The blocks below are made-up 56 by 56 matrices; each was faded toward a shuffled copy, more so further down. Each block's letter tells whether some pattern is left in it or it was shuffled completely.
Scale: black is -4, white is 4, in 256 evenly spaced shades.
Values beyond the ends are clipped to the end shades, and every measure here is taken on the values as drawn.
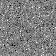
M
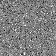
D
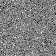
D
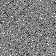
D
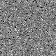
D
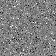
D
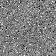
D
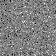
M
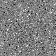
D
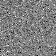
D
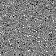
M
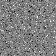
M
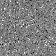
M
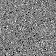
M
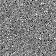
D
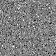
M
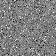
M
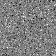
M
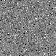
M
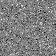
M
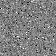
D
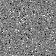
D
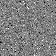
D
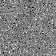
D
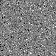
D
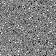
D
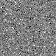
M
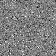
M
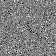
D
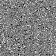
M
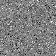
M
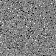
M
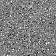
M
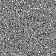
D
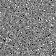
D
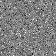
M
